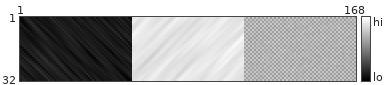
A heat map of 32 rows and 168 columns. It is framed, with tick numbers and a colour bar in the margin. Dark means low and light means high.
It is made of 1 by 3 panels. Panel 1,1: very low, slanting down to the right, faint in contrast. Panel 1,2: very high, slanting up to the right, faint in contrast. Panel 1,3: high, checkered.
